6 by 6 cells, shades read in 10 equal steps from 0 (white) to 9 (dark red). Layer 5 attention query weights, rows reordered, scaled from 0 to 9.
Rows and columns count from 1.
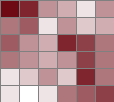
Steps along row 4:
down down up up down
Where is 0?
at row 6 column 2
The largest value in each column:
9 8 4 8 8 7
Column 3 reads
4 1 3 3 4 1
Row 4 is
5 4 3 4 7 5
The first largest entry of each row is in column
1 2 4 5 5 6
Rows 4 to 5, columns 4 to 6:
4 7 5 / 2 8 5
